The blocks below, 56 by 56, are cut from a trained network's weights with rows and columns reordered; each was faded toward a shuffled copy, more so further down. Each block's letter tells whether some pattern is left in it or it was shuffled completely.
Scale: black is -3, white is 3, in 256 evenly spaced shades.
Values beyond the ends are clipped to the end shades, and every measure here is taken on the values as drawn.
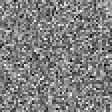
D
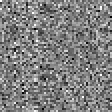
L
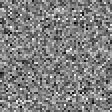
L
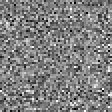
L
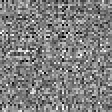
L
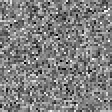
D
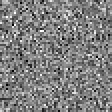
L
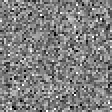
D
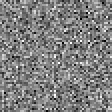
L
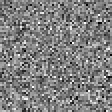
L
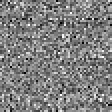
L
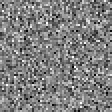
D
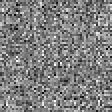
L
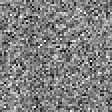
D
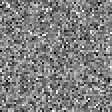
D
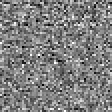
L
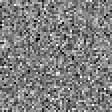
D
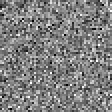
D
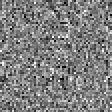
L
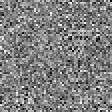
L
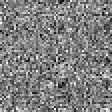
L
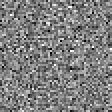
L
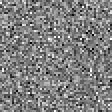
D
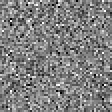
L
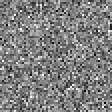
D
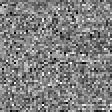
L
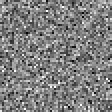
D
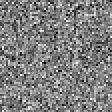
D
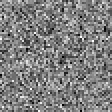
L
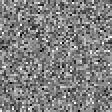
D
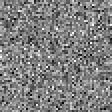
D
